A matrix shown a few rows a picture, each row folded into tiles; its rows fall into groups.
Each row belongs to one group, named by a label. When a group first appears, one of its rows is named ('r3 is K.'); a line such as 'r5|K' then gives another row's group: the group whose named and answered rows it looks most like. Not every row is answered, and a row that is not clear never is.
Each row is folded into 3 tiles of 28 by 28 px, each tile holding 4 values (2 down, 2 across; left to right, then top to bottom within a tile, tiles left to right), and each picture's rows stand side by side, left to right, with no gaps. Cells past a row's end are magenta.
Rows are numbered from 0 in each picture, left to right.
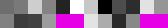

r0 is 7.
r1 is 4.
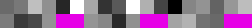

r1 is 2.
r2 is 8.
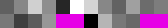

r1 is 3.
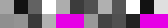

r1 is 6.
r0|2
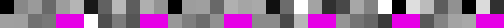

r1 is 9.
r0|8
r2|8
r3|2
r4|6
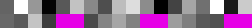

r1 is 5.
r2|6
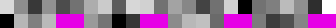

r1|2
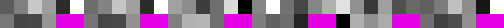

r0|7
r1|7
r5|7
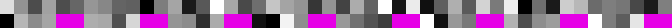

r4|6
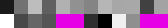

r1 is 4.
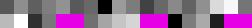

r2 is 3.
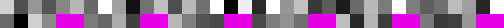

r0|4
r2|6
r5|7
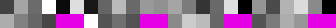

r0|6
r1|9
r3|5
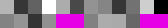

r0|2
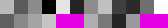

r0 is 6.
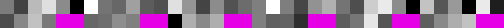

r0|5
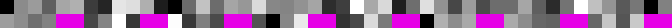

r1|5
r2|9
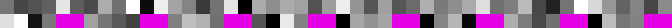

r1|6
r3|4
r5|3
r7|3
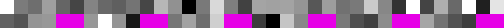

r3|4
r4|7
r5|6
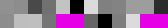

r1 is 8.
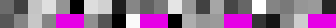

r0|5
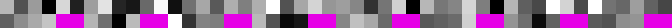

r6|2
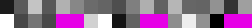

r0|9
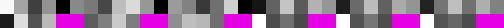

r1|5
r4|9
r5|9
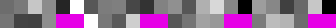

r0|7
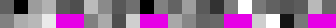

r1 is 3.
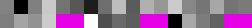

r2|3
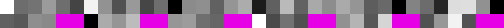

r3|9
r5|5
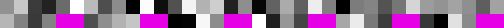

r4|8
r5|4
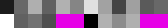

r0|9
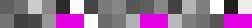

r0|7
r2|6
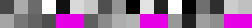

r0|6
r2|4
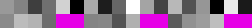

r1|2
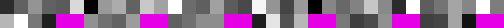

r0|8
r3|3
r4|7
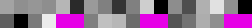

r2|5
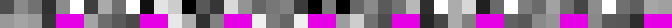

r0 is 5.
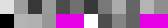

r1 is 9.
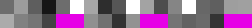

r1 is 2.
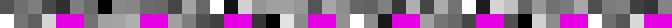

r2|6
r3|4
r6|4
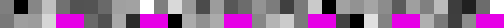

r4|4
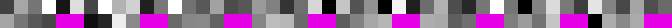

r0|6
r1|4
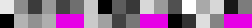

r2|4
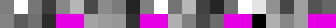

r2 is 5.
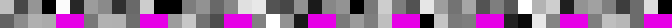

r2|8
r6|4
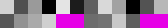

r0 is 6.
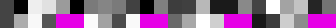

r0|5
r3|4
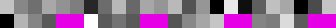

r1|9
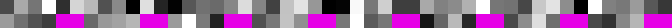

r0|6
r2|8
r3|5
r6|5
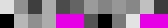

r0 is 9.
